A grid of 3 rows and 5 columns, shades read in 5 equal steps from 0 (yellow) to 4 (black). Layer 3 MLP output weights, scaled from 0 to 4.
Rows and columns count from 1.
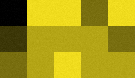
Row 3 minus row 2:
-1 0 -1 0 -1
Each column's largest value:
4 1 1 2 2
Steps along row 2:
down same same up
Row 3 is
2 1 0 1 1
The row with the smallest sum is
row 3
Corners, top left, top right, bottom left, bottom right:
4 0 2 1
